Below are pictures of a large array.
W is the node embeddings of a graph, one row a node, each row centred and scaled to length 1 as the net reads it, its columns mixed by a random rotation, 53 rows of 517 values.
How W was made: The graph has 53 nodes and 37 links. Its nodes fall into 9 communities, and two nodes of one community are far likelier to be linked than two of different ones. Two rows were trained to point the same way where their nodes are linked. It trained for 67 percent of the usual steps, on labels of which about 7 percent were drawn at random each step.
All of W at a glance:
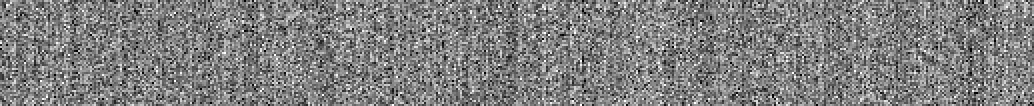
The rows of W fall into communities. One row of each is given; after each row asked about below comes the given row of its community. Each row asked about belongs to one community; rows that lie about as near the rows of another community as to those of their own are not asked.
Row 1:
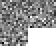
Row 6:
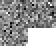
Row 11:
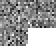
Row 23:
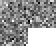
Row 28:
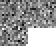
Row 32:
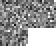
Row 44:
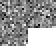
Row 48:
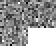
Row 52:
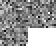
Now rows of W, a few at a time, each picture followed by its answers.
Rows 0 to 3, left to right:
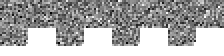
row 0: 48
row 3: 32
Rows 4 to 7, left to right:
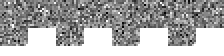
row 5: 11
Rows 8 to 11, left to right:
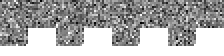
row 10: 32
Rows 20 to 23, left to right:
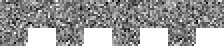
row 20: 32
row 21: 23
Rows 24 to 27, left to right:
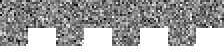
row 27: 48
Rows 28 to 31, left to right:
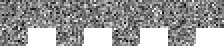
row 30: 52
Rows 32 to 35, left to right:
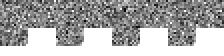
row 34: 23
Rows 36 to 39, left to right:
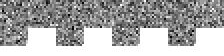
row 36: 1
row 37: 28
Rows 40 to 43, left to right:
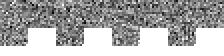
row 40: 6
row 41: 23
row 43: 11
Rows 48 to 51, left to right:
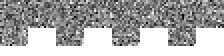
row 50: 1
